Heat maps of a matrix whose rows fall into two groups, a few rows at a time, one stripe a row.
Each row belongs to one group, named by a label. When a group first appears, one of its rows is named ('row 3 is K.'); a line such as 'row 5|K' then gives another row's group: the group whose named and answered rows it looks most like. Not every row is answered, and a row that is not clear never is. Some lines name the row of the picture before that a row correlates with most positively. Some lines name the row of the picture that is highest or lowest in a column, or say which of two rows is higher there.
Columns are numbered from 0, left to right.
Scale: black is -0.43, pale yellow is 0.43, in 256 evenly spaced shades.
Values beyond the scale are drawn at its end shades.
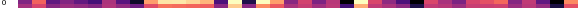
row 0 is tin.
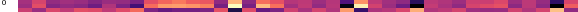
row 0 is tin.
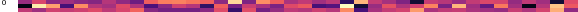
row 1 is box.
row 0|tin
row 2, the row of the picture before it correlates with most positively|2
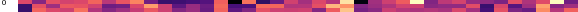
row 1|box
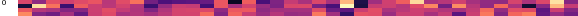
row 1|box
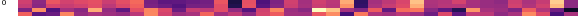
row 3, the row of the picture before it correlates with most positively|3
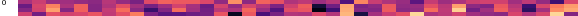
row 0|tin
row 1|box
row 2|box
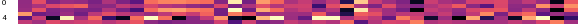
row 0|tin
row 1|box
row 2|tin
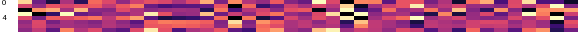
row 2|box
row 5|tin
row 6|tin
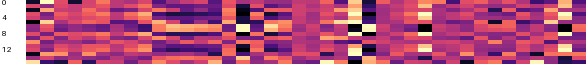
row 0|box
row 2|box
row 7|tin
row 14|tin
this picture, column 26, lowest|15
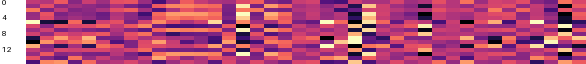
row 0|box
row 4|tin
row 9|box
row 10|box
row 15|box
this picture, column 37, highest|10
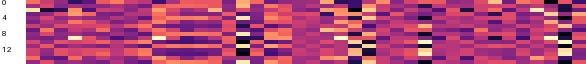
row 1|tin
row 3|box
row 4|tin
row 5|box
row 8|tin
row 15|tin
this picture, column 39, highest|3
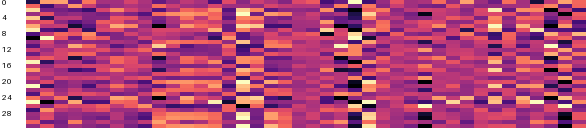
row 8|box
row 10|tin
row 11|box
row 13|box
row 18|tin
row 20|tin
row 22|tin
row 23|box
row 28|tin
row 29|tin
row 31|tin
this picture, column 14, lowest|25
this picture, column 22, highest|11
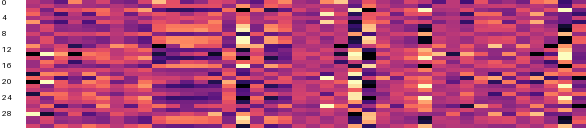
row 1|tin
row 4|tin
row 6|tin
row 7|tin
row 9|tin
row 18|box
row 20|box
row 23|box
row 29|tin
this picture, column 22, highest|0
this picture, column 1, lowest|28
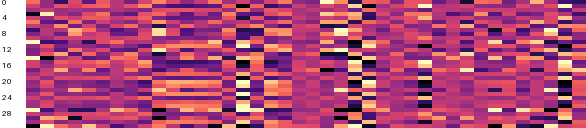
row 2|tin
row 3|box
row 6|box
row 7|box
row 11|tin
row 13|box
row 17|box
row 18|tin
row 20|tin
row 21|tin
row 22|box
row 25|tin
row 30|tin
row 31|box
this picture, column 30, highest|14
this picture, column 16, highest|27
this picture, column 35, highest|27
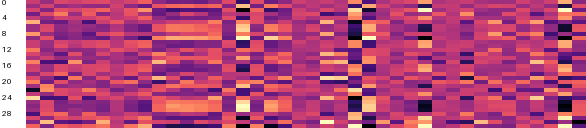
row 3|box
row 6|tin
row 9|tin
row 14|tin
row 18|box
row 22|box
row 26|tin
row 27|tin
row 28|box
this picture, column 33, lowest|22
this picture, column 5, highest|30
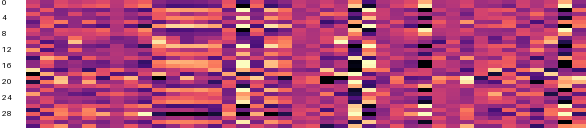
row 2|tin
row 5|box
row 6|tin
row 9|box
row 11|tin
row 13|tin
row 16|tin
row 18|box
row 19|box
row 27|box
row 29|box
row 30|tin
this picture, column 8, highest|28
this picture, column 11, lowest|28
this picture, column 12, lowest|28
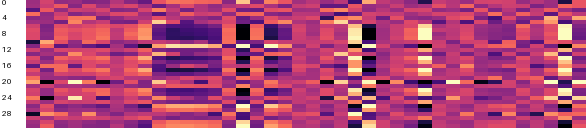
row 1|box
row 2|box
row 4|box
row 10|box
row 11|tin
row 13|box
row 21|tin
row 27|tin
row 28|box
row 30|tin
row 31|tin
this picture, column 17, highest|11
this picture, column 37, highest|20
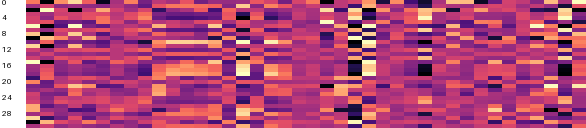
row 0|box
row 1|tin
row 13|tin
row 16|tin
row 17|tin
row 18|tin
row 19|box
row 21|box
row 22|box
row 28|tin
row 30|box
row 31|tin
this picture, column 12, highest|10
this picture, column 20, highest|0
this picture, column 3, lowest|2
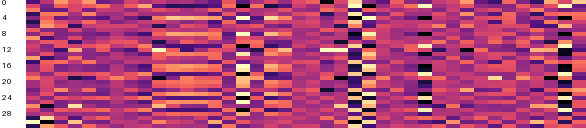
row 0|box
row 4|tin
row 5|box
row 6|box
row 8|tin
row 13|tin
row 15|box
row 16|tin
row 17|tin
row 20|tin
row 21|tin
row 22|box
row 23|tin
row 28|tin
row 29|box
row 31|box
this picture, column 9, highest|12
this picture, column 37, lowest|19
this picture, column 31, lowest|12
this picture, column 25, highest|19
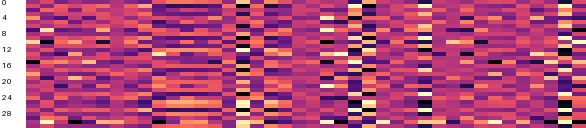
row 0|tin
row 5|box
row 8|tin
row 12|tin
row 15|box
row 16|tin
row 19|box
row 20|tin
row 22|tin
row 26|tin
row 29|box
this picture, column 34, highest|15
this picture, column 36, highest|13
